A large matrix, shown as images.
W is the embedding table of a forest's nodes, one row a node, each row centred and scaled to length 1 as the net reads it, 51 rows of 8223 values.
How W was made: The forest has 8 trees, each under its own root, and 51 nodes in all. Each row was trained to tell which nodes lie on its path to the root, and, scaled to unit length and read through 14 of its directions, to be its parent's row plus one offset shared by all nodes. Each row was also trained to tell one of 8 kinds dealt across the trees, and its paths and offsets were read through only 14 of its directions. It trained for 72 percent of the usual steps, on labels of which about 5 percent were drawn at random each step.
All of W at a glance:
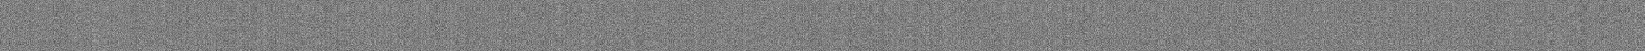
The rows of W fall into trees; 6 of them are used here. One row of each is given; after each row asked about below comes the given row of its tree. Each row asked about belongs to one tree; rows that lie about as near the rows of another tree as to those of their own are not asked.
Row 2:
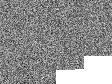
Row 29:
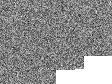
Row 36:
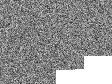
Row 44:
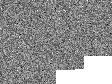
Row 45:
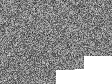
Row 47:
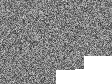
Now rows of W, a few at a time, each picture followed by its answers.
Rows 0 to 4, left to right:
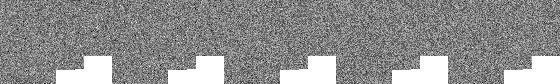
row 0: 47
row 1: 44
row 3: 45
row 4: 44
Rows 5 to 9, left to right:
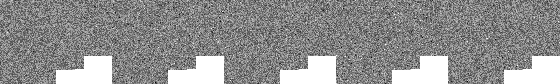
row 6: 29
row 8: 36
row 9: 36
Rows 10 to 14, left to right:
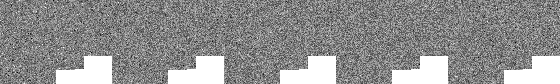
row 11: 29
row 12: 2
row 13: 44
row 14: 36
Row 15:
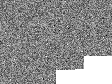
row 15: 44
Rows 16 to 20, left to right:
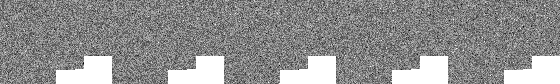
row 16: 44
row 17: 47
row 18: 47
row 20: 29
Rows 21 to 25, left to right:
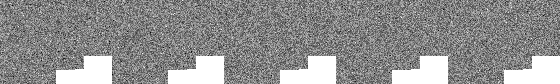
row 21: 36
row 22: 36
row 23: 2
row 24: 47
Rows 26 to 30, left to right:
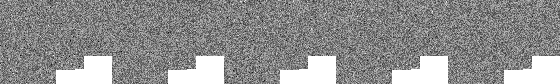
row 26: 2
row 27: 36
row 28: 36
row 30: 44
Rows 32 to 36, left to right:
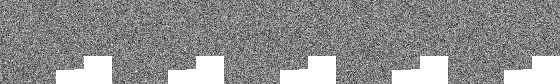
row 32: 2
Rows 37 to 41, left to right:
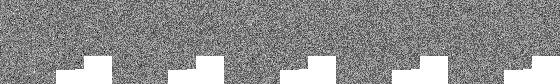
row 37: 47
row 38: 45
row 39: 36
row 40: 44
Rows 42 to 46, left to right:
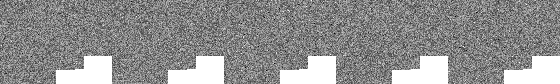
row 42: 44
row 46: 29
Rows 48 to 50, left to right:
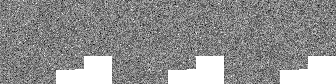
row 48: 29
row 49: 36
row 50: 44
